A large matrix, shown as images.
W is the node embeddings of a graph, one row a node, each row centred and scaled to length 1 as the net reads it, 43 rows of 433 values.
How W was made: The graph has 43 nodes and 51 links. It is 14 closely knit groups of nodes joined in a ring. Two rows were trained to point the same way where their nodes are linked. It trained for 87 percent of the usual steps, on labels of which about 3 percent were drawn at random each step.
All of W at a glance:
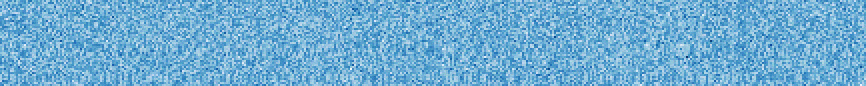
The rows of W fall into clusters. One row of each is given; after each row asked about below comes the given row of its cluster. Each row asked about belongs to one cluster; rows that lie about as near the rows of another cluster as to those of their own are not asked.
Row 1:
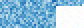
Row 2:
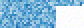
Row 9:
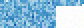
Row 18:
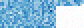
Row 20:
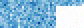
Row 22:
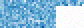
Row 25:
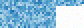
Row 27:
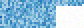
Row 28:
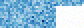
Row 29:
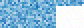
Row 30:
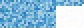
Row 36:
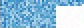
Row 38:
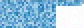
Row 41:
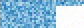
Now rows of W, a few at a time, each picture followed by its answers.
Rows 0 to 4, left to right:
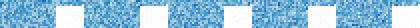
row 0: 27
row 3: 30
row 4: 22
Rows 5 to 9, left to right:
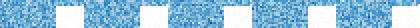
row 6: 1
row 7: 2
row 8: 41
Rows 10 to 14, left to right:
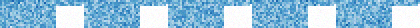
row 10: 36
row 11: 20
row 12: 9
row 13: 38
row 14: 28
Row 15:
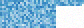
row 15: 36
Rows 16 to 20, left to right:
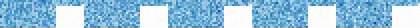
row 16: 27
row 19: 29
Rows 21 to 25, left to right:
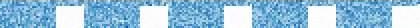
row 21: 28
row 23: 22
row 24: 25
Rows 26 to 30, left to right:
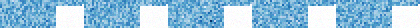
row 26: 1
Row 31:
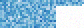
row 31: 41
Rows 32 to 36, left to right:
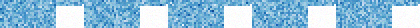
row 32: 30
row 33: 25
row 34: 20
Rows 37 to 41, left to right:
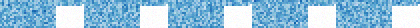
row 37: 18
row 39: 18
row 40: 38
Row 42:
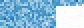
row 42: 9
